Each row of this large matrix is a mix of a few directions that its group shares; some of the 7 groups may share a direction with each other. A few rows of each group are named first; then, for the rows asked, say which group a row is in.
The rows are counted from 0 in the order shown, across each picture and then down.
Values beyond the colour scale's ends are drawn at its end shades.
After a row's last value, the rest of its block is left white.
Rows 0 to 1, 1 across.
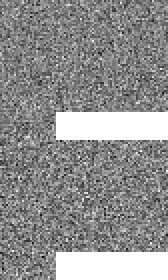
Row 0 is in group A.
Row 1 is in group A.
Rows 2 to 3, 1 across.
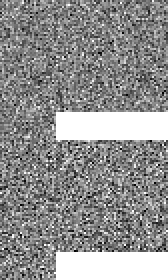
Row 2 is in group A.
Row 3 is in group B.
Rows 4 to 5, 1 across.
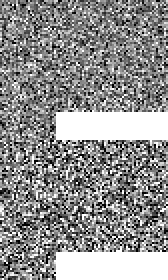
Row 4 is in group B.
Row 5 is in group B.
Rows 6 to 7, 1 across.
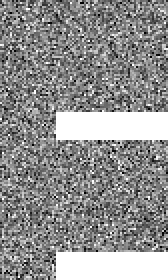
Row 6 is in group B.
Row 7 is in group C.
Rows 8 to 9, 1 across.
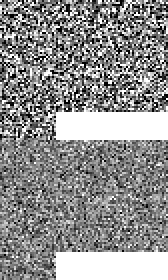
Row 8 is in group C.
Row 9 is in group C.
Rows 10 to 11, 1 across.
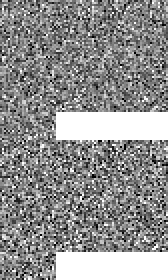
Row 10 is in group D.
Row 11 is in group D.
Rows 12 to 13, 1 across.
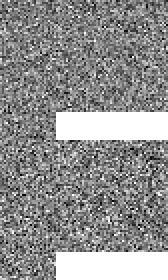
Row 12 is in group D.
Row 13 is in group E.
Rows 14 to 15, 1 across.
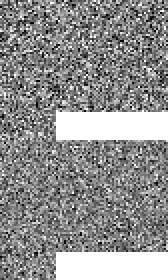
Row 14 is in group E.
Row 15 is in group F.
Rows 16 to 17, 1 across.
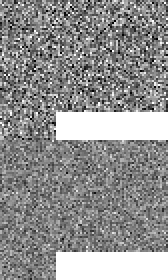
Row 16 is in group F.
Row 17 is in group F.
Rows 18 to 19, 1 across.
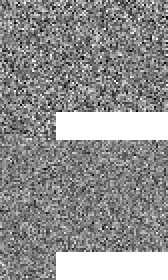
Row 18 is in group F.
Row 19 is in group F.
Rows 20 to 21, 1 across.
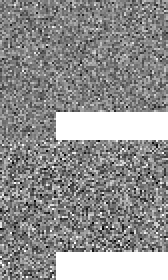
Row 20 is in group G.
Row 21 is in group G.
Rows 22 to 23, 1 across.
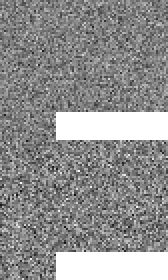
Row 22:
C
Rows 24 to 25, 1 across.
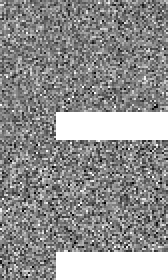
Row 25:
G
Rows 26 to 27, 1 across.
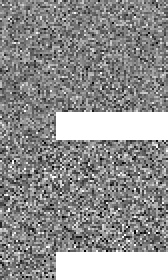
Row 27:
F
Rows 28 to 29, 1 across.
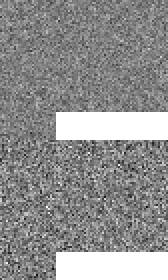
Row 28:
E
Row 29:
D
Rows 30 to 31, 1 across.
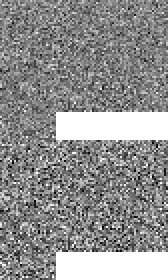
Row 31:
F
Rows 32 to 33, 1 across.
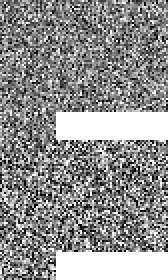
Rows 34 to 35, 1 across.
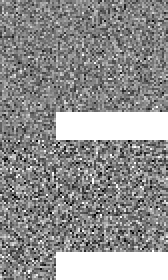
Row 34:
C
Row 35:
C
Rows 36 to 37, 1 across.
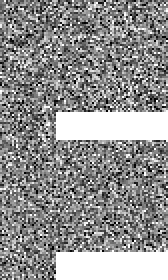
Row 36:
F
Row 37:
B
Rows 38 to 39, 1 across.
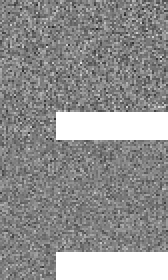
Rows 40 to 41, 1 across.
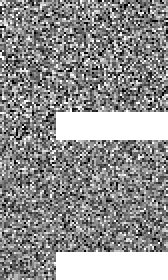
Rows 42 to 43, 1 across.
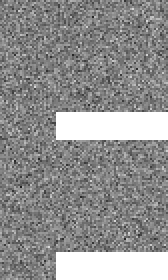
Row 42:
E
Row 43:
F
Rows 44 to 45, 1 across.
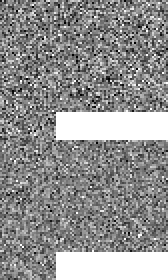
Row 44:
E
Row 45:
F
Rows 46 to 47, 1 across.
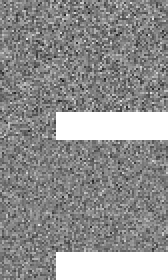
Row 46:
B
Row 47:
C
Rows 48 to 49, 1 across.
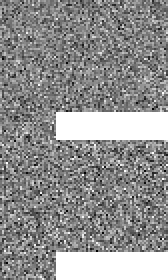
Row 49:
D
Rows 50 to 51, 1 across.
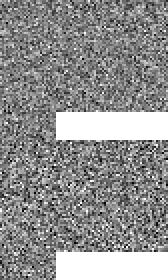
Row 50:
D
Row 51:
G
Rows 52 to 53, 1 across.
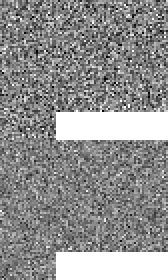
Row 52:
B
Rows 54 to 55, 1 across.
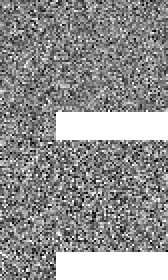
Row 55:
A
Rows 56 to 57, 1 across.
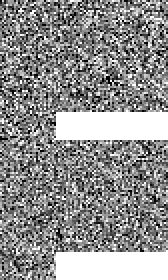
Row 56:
E
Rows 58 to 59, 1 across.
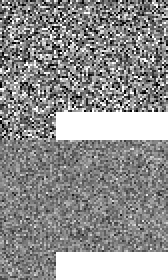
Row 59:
E
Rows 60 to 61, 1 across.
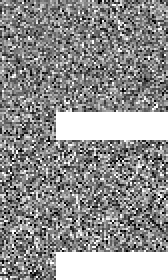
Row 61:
E
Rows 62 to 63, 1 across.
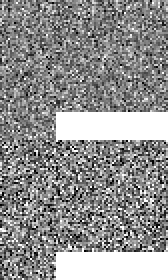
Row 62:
D
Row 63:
F
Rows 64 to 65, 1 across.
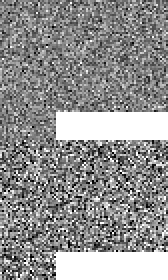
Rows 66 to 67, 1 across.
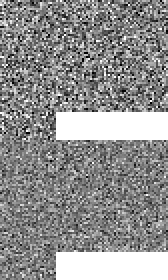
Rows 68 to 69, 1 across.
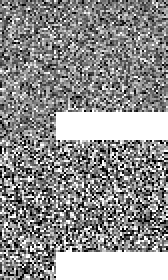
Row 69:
C
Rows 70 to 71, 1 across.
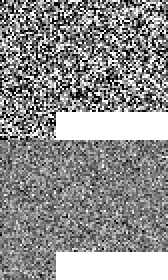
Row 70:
E
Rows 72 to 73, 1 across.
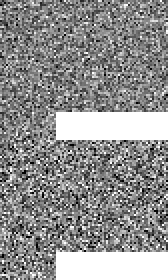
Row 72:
A
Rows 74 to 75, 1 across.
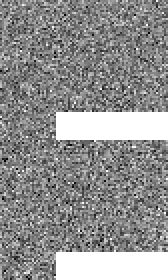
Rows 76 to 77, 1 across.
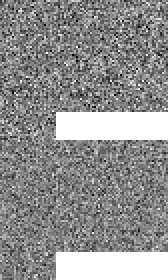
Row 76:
E
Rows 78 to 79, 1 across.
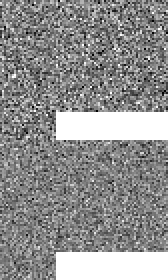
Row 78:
D
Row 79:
A
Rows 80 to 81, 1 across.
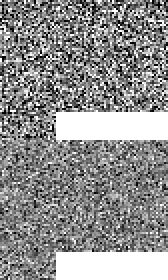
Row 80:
D
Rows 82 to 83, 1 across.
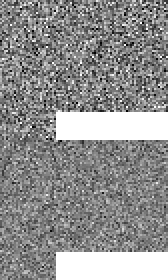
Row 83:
F
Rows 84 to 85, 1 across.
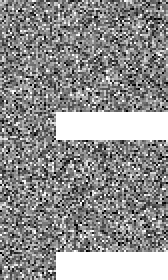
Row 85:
F
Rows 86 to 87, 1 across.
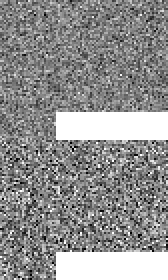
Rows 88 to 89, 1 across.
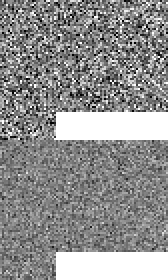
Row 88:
E
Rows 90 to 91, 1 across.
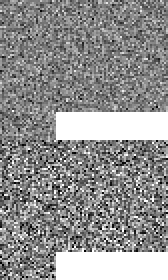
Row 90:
A
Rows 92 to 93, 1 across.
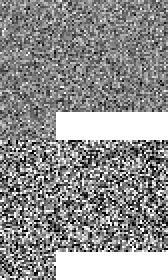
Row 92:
F
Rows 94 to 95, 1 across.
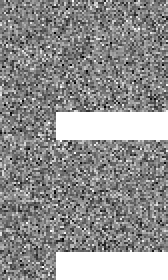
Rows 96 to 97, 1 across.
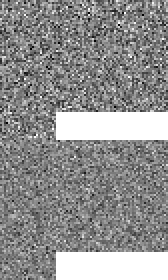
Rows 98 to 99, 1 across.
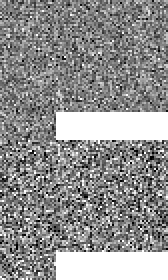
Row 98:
A
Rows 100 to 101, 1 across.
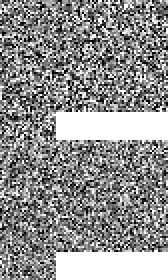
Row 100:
D
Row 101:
G
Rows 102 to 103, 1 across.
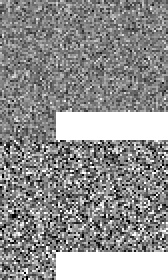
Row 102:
D
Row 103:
D
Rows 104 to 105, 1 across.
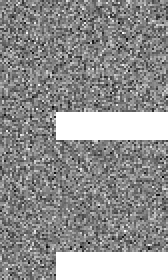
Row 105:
B
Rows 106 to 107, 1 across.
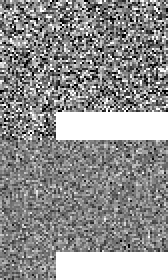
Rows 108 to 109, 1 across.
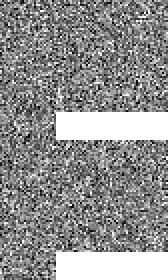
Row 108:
A
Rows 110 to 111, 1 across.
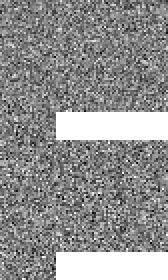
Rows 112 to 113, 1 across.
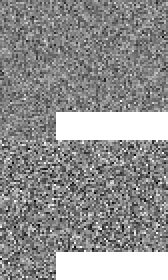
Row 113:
B
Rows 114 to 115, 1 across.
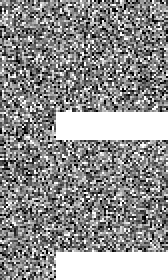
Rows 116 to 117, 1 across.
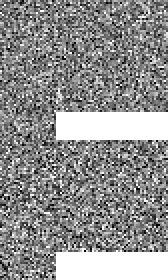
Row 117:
F
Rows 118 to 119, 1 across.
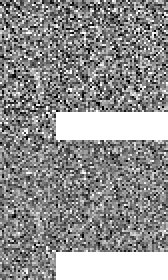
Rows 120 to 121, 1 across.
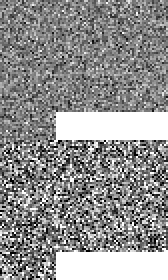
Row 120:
C
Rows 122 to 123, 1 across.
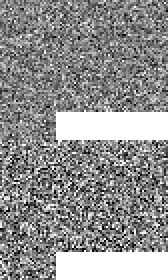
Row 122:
F
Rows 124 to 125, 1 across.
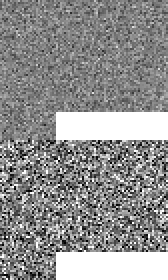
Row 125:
E
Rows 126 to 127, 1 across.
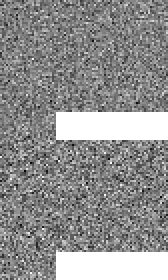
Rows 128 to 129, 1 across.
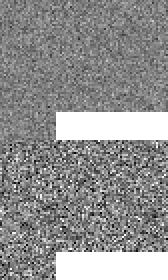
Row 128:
F
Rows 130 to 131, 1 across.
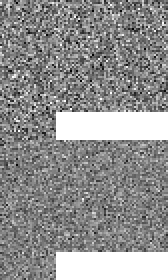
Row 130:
D
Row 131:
A
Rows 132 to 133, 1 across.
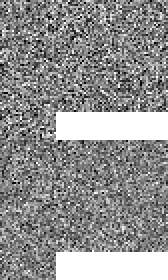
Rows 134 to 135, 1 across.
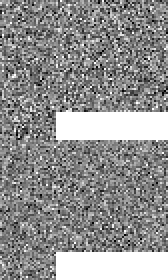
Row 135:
B
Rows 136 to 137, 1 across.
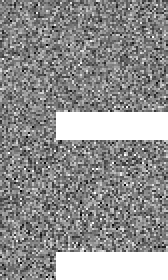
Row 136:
G
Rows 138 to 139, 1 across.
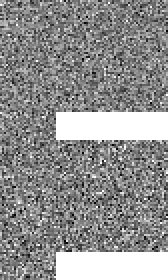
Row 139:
C
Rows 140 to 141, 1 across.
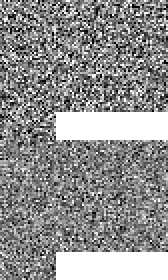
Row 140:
C
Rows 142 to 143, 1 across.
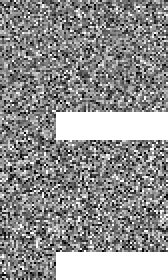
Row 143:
E
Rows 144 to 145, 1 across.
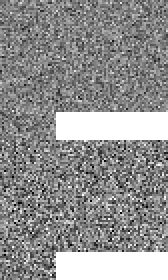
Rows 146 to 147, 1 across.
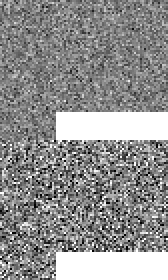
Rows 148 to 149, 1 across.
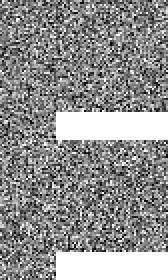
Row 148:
B
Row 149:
G
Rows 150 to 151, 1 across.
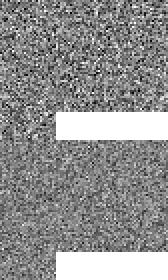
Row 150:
C
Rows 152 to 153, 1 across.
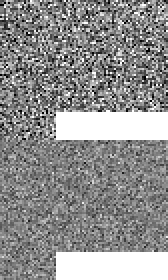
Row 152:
A
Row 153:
C
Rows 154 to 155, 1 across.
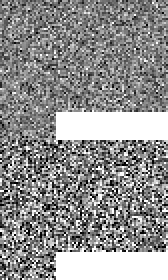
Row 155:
G
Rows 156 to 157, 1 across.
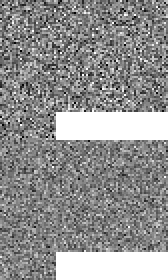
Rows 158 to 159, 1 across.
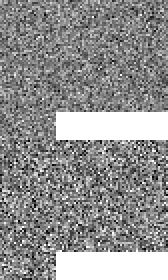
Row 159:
F
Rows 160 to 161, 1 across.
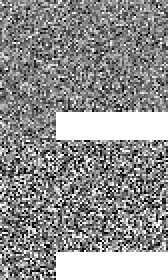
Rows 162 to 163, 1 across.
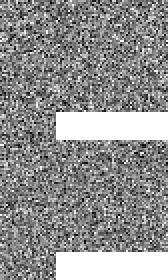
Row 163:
A
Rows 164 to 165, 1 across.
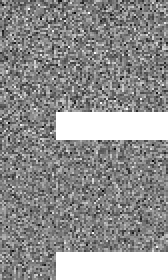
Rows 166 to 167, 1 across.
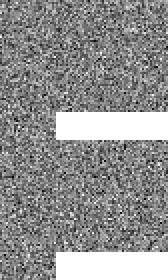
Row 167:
C
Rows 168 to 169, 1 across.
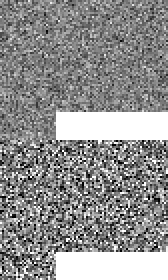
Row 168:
E
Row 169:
A
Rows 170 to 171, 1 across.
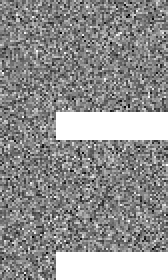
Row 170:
B
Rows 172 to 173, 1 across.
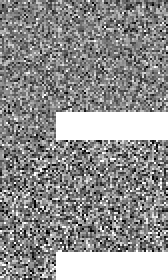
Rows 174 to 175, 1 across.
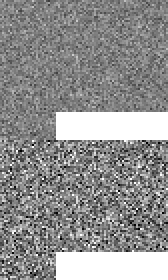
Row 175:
E
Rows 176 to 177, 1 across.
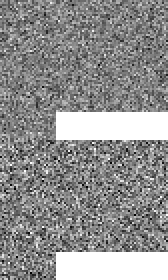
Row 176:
E
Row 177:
E
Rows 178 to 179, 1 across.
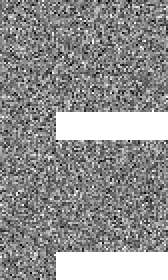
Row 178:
C
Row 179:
F
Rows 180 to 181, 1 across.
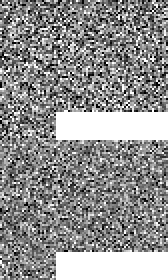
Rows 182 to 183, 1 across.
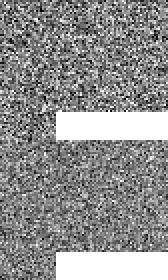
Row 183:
E
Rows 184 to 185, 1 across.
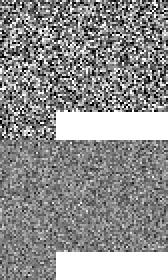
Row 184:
G
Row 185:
G
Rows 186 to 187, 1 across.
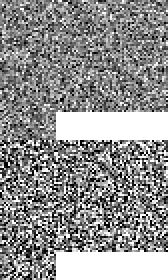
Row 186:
F
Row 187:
A
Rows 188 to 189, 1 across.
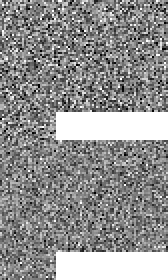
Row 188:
B
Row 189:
G
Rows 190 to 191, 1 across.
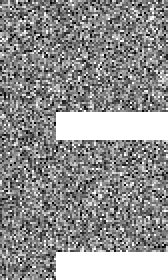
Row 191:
G
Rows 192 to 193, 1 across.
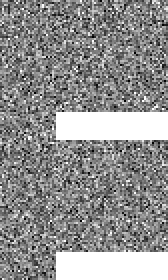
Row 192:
D
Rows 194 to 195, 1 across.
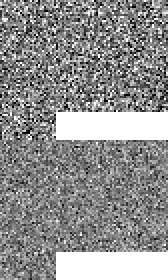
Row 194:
C
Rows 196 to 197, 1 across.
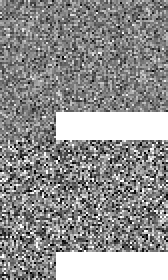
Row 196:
A
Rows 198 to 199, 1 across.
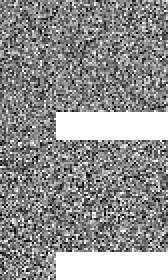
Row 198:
G
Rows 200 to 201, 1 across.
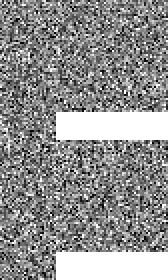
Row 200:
F
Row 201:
D
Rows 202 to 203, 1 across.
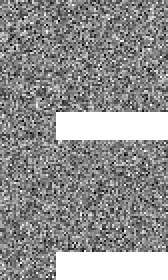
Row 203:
G
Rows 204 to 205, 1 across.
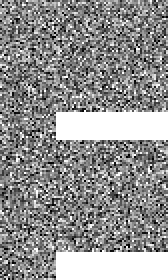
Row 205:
B
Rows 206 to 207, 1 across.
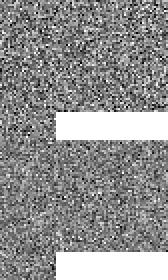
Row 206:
G
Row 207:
A
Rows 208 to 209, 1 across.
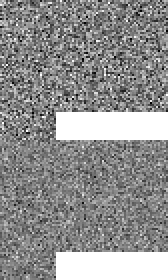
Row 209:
C
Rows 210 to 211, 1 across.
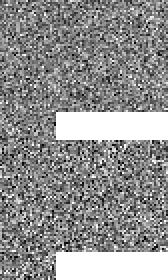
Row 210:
E
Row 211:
D
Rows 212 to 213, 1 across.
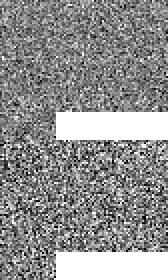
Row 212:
C
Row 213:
A
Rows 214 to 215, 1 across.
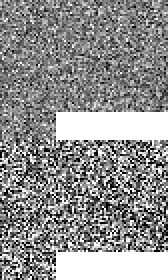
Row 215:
C
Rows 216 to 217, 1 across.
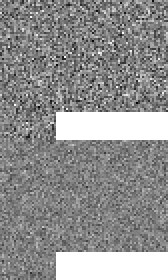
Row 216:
A
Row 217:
E
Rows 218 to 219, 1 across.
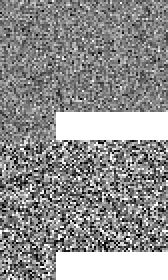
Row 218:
A
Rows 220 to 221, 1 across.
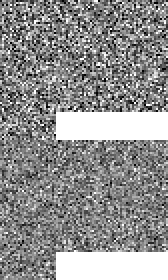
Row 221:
F
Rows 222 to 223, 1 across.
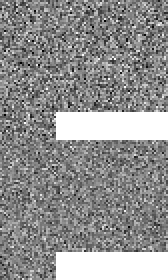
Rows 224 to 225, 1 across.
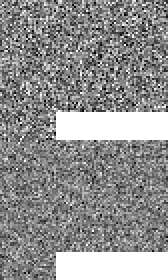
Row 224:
G
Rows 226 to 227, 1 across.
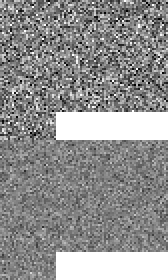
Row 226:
E
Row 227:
E
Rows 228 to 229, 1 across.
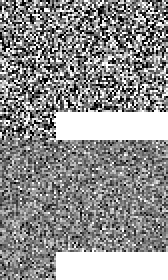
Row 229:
G
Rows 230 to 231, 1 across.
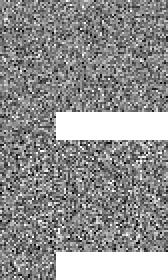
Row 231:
A
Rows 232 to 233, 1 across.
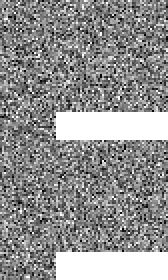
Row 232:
C
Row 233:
C
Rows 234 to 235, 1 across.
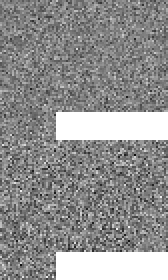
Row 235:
G
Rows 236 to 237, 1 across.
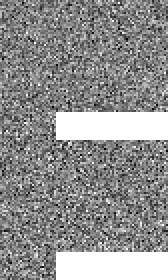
